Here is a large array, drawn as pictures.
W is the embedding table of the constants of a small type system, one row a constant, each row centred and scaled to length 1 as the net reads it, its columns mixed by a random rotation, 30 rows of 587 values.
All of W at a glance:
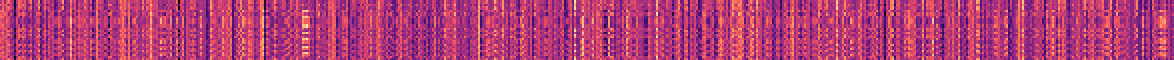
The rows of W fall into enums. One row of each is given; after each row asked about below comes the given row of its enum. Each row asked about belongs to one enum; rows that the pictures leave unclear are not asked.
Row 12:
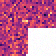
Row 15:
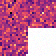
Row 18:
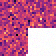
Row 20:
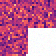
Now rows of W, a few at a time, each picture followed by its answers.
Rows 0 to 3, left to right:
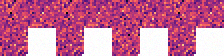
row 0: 15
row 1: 15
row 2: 18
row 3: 15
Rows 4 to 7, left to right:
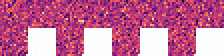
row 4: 15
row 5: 12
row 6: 18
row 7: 18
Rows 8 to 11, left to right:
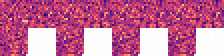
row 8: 12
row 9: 20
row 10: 20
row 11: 20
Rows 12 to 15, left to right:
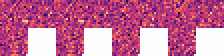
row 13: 12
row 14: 18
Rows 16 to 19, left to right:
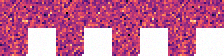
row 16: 12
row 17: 15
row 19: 12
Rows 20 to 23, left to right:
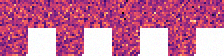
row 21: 20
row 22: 15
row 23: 12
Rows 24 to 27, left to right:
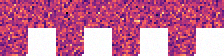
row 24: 20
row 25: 15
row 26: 12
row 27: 20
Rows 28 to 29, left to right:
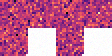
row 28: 18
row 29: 15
